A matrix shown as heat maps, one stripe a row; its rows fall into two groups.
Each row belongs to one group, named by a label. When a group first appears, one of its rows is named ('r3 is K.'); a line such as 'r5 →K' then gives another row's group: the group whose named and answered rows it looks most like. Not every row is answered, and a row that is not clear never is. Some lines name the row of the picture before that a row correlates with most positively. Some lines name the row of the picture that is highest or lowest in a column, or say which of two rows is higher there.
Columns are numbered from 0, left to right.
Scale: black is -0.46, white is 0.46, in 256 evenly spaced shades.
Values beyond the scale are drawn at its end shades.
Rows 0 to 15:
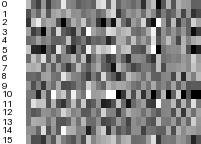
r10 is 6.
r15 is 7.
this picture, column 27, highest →10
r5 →7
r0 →7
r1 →6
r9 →7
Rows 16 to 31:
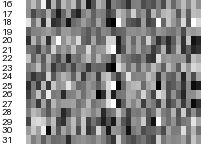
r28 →7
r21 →6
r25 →6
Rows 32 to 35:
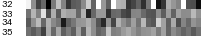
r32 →7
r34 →7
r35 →7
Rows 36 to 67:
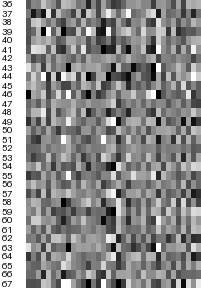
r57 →6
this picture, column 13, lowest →44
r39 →7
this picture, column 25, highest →46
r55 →6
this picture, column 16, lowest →44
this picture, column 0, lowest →46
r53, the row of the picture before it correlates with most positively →35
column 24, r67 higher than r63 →Yes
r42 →7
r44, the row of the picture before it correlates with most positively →33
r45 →7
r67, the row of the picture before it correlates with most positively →33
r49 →6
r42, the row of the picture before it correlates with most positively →35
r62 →6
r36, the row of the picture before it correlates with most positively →33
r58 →7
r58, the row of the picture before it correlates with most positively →34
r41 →7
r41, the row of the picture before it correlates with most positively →34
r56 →7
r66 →7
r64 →6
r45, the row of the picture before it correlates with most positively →32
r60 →7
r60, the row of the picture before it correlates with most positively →34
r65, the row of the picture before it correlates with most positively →33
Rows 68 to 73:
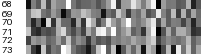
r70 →7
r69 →7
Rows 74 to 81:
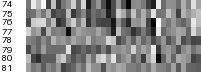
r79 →6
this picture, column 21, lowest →77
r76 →7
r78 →6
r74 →7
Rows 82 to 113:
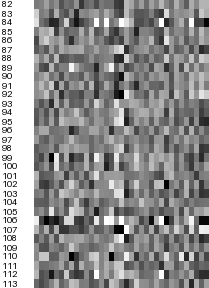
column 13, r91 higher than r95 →No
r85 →7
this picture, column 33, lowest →106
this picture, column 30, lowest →110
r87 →6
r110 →7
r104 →6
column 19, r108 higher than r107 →No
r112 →7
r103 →6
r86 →7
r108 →6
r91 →7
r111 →6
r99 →7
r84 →7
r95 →6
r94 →6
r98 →6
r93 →7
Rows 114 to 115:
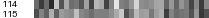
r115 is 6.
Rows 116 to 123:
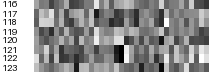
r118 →7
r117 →7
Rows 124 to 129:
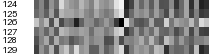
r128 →7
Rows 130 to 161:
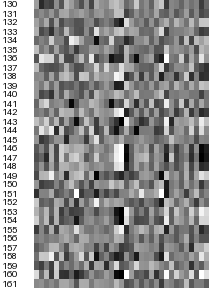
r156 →6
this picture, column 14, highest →137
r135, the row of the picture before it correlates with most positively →126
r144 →7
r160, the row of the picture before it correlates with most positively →126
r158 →7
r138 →6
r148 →6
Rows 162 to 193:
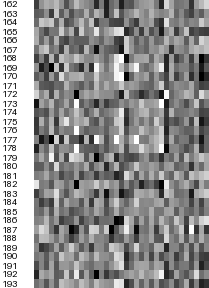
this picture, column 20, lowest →187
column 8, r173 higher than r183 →Yes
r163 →7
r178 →6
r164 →7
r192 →6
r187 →7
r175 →6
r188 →7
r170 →6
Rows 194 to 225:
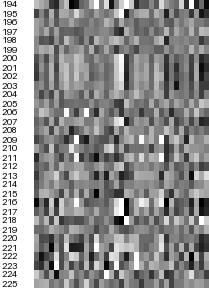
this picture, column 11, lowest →222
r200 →6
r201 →6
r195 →6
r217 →6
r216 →6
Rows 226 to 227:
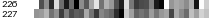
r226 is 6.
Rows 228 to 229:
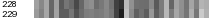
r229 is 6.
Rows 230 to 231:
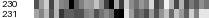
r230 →7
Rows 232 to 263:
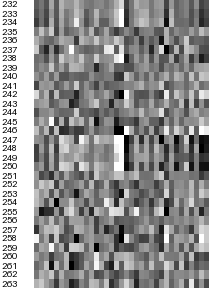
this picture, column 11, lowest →255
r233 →6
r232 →6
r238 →6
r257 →7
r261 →7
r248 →6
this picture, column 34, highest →246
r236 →6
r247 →6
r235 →7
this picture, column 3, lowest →261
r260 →7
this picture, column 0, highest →258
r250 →6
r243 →7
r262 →7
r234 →6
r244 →6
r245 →7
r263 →7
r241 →6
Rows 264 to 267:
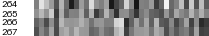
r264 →7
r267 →6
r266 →6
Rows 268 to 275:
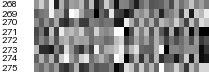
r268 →7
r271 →6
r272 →6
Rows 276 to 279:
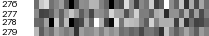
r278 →7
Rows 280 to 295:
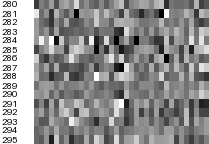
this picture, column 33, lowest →291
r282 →7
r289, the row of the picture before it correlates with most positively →276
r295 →7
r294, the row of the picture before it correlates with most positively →278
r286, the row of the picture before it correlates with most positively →277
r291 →6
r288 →7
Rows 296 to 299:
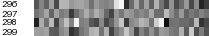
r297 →7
